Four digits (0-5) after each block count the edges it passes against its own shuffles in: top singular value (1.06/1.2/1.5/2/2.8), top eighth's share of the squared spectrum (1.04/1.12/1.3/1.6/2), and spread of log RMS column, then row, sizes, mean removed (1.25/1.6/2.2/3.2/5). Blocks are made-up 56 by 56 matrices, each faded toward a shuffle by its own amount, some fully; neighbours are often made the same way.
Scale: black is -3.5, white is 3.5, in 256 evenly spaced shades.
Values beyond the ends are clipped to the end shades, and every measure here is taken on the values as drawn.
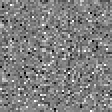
3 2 1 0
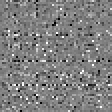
4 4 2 2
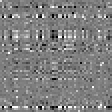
5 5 2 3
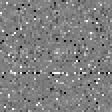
3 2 0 0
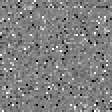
2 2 0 1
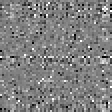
4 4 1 2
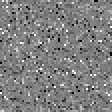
0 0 0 0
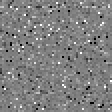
2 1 0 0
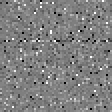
2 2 0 1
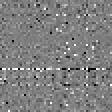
4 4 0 2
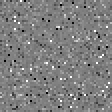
1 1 0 0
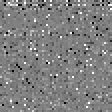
3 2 0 1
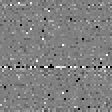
4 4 0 2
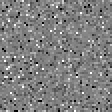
0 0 0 0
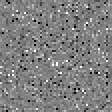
2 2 1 0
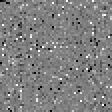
2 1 0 0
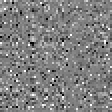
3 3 1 1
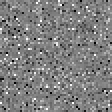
3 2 0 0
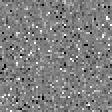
1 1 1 0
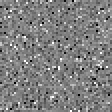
1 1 0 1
